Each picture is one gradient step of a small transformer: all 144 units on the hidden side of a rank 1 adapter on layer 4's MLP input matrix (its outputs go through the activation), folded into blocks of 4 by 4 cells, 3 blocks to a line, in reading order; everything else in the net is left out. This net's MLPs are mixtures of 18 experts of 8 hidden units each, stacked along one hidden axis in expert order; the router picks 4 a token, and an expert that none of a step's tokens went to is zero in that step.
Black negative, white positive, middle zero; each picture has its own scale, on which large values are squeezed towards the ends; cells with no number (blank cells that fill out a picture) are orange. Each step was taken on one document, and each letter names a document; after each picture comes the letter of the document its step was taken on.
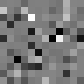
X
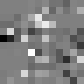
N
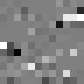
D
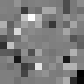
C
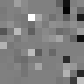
C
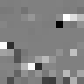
D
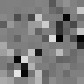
X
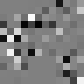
C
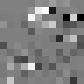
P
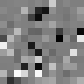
X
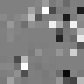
P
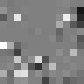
D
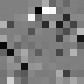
P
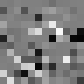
X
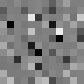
X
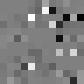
P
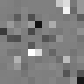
C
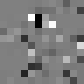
N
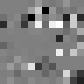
P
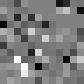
N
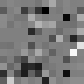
X
